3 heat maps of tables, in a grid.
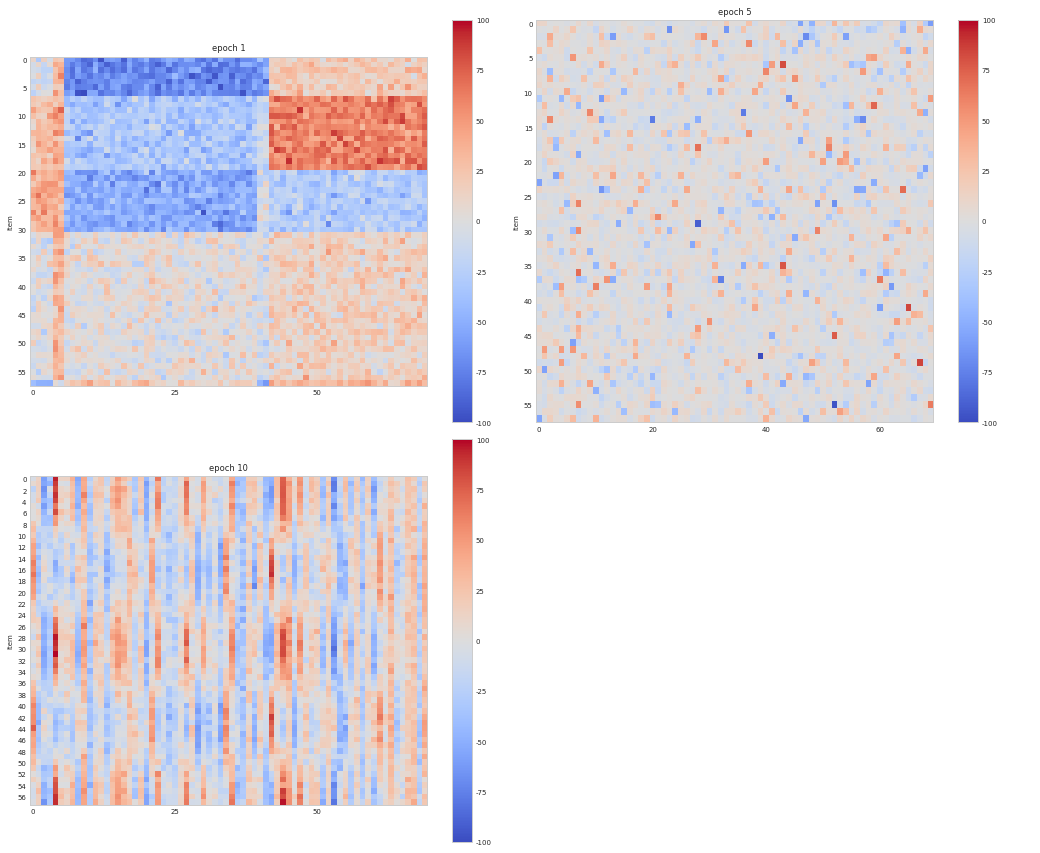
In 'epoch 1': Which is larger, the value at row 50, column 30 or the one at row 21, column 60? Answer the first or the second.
the first
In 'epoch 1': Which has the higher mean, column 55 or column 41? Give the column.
55
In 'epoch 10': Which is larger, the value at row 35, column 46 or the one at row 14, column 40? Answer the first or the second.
the second
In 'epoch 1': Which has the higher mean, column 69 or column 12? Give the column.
69
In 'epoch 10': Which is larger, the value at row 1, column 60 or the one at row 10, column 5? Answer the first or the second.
the second
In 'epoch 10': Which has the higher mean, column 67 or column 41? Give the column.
67
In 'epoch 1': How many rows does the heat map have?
58
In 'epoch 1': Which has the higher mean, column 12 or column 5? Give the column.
5
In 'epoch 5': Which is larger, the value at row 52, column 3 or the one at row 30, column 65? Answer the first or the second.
the second
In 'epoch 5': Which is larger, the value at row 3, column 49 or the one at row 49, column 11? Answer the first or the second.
the second
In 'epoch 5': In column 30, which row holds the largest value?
43
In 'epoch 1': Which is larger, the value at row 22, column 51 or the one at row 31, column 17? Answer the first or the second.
the second
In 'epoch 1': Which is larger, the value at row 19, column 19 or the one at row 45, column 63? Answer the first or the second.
the second
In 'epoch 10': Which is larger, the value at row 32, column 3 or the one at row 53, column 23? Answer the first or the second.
the second
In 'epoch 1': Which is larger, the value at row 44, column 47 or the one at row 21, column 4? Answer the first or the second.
the second
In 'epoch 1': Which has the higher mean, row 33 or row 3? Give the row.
33
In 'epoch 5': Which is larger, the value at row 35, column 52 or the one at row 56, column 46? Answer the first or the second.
the first
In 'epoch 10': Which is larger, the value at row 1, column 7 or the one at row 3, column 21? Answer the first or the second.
the first
